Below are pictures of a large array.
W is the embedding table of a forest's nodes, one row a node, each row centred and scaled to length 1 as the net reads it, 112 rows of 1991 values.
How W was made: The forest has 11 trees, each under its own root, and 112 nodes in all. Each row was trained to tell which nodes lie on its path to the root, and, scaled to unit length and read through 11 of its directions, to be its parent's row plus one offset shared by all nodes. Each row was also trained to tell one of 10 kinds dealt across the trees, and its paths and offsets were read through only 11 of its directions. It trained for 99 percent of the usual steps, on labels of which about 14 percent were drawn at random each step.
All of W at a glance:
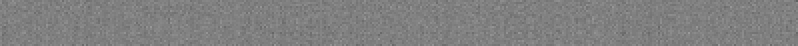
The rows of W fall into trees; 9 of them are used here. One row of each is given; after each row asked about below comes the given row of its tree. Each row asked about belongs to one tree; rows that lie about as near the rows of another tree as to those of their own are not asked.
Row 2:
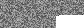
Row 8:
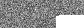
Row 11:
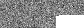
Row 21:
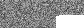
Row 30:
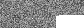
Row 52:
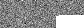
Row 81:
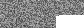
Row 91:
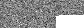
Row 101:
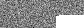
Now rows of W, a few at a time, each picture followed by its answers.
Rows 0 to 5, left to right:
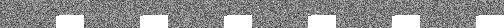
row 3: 101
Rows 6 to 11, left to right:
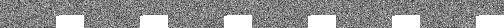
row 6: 11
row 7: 2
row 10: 2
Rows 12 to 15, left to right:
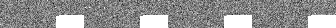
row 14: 8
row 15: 81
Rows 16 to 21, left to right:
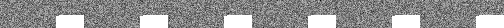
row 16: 8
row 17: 81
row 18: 81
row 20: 30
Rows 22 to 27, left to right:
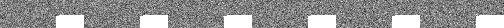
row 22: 8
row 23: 81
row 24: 91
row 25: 8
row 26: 2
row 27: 101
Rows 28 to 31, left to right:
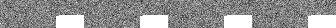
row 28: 101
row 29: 8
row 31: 30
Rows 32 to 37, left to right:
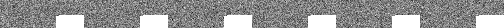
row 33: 81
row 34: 81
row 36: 91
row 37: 81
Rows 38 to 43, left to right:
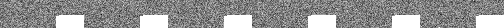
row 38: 91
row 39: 30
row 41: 81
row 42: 2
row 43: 91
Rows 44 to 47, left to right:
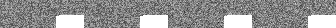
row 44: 81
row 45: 21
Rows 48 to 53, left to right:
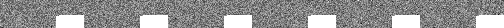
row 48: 2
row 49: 8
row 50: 2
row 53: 2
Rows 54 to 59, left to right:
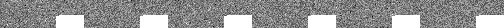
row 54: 30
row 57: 2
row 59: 2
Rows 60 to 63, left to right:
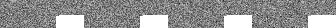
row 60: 30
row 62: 91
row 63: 81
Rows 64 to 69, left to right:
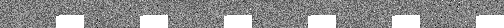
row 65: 11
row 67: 91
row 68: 11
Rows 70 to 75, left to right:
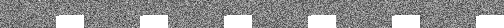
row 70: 11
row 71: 2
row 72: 91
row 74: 8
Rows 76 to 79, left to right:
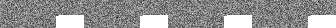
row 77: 2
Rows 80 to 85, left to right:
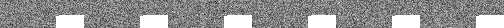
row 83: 81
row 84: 11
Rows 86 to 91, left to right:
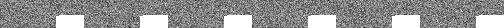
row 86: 101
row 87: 91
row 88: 101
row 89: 11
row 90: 21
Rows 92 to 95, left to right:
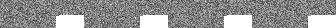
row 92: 30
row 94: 91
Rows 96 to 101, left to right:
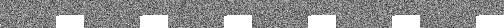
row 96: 2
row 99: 81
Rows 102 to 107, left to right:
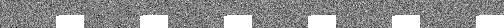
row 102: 11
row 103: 30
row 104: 30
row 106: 30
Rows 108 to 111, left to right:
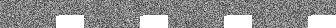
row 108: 8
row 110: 101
